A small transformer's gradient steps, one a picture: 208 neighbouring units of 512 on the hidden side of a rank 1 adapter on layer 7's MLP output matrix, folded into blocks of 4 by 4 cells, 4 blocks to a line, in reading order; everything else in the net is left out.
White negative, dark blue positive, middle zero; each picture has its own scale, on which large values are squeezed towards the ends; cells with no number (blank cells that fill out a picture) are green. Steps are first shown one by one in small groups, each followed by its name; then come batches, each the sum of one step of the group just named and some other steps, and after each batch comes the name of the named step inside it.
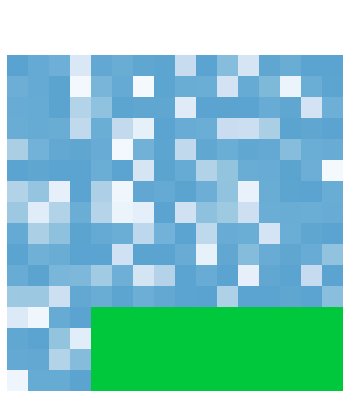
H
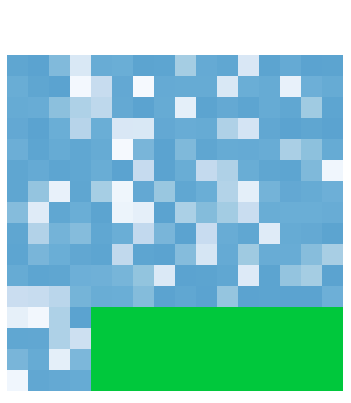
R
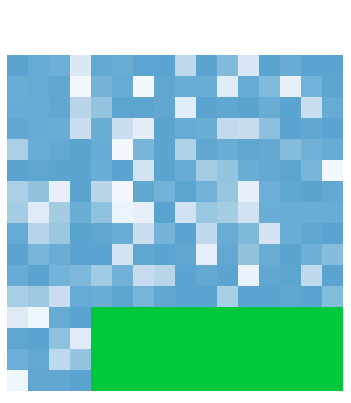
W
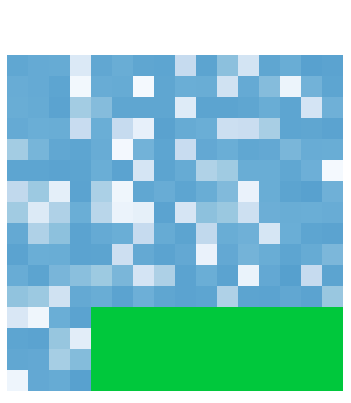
H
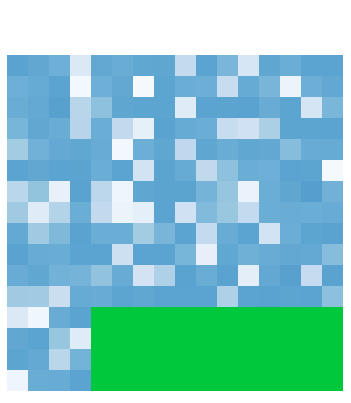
H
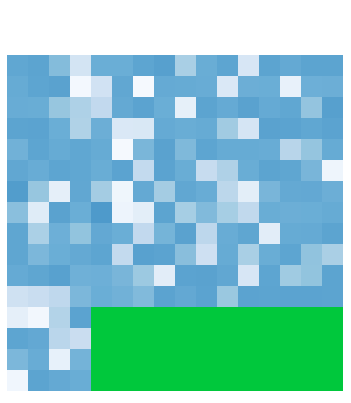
R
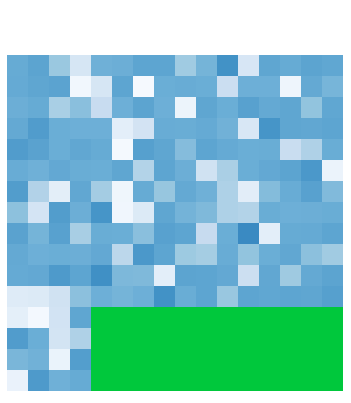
R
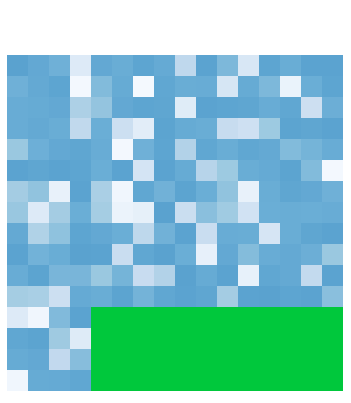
H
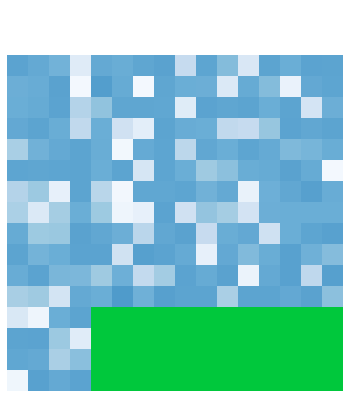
W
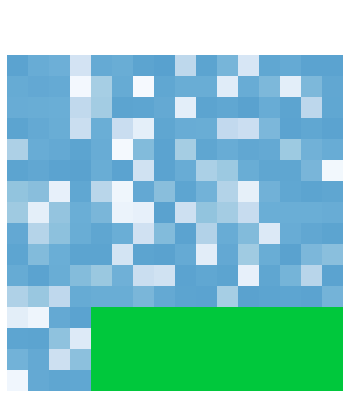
W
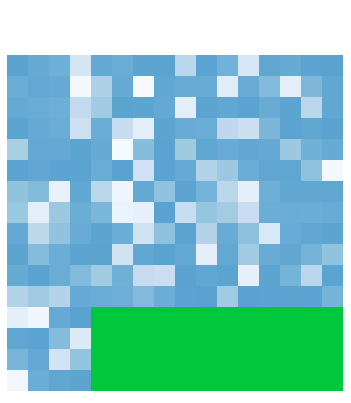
W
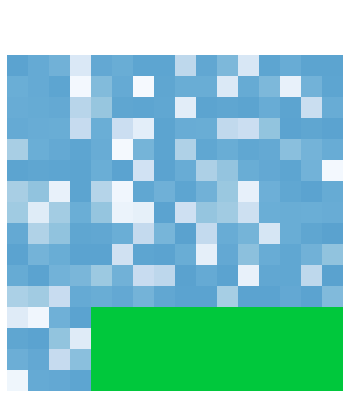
W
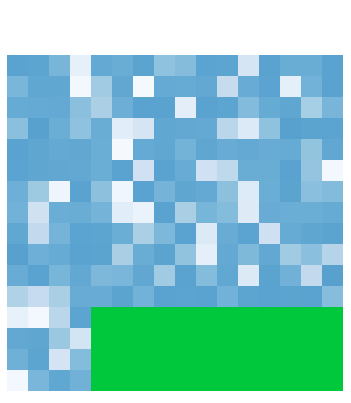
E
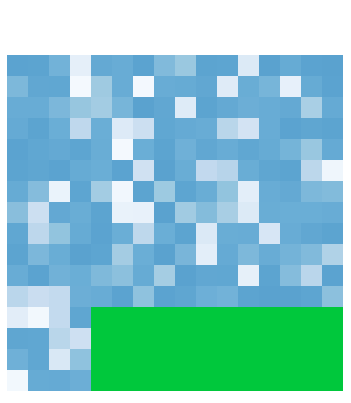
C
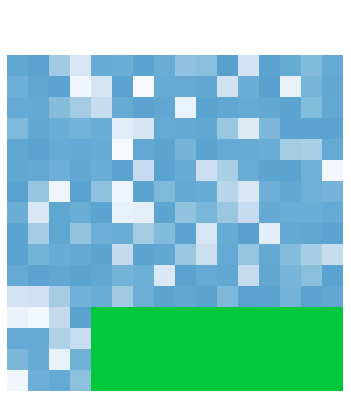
E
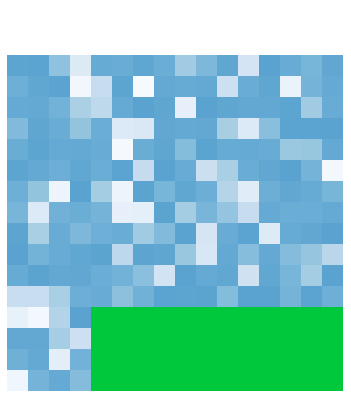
C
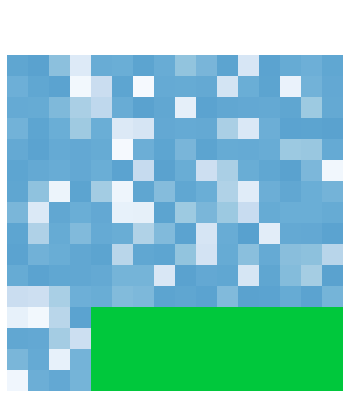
E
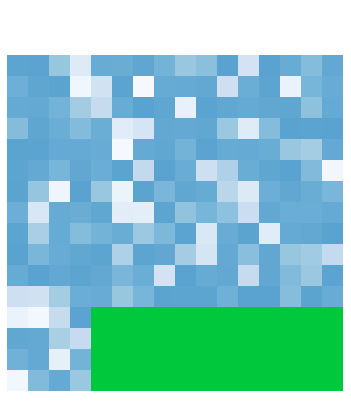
C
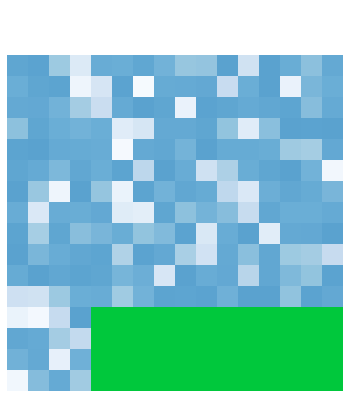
E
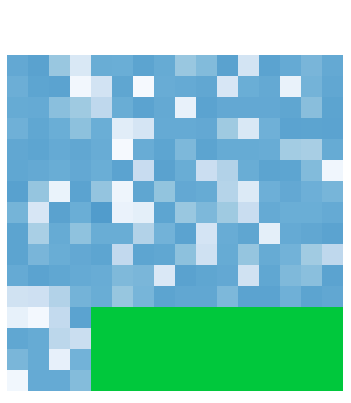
C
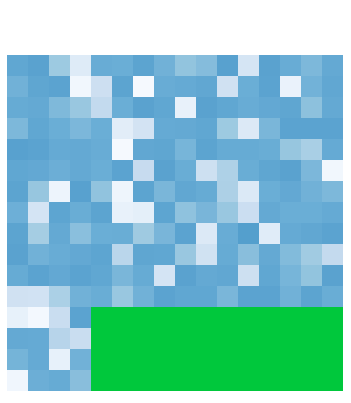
C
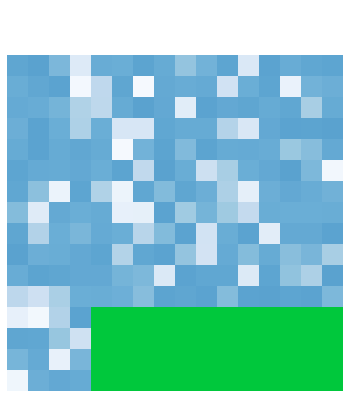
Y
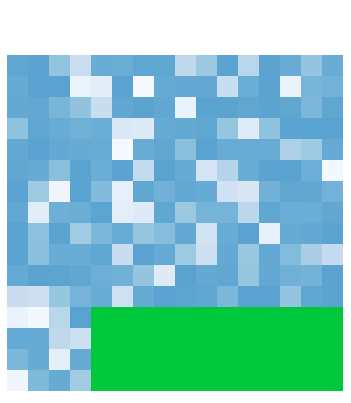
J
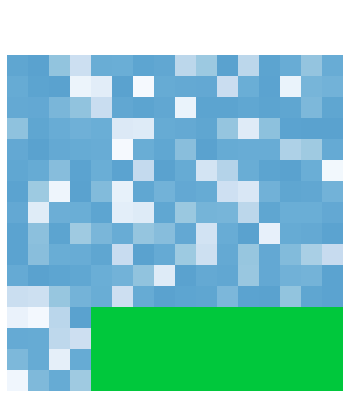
J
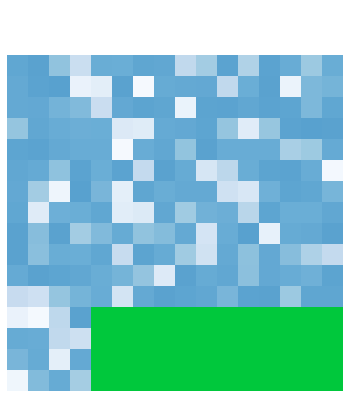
J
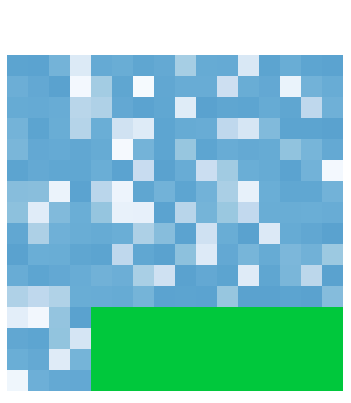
Y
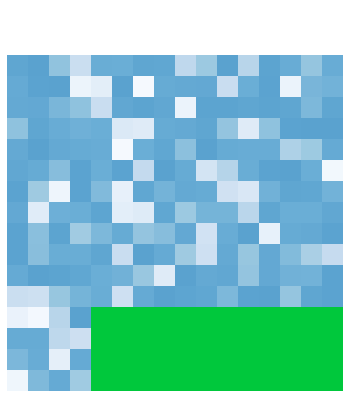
J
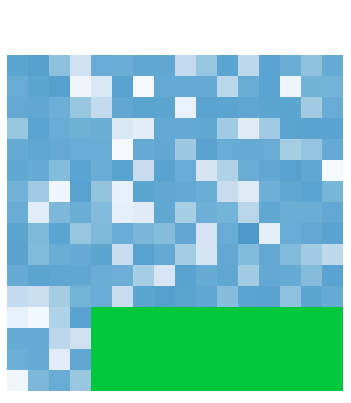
J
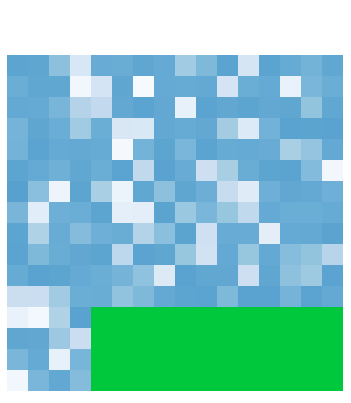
Y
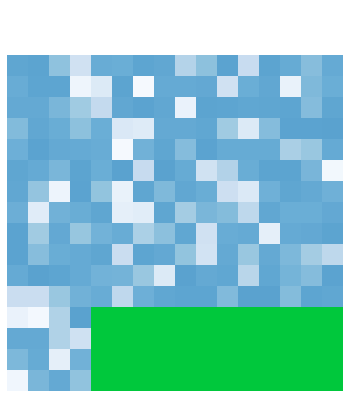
J
